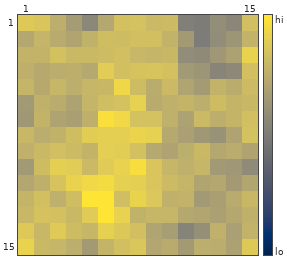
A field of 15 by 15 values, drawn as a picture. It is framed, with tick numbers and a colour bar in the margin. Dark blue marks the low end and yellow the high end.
Roughest part: top right. Odd patch: lower, in the top right. Average level on the scale: 80%. Ninth with the lowest average: top right.
